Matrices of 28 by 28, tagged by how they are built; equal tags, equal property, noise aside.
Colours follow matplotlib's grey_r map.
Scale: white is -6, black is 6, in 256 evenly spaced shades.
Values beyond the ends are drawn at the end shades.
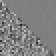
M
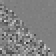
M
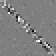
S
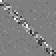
S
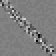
S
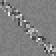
S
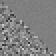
M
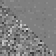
M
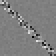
S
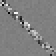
S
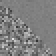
M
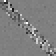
S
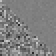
M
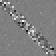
S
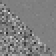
M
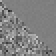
M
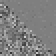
M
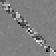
S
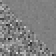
M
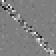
S
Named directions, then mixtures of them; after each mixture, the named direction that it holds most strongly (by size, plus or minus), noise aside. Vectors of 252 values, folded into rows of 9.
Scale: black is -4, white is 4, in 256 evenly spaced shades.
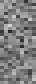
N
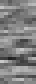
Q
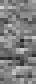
Q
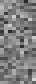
N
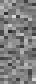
N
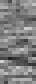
Q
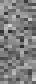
N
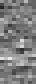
Q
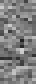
N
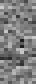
N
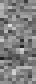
N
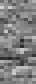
Q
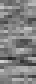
Q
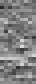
Q
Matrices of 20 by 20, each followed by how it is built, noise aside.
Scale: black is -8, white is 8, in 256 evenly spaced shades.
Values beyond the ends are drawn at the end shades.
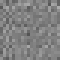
low rank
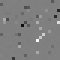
sparse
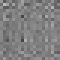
low rank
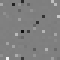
sparse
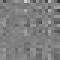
low rank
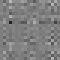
low rank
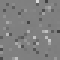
sparse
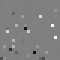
sparse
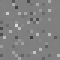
sparse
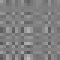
low rank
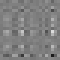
low rank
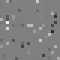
sparse
